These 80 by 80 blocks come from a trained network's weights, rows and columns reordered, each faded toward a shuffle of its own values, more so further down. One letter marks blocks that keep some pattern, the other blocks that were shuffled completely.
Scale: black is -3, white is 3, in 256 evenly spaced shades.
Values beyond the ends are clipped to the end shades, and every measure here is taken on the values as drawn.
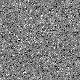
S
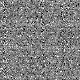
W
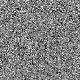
W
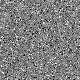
S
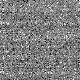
W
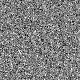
S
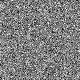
S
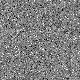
S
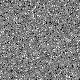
S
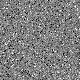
S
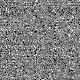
W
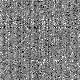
W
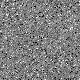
S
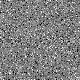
W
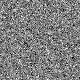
S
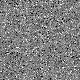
S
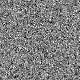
W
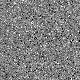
S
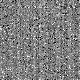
W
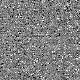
W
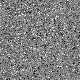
S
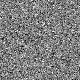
S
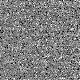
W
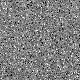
S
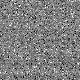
W
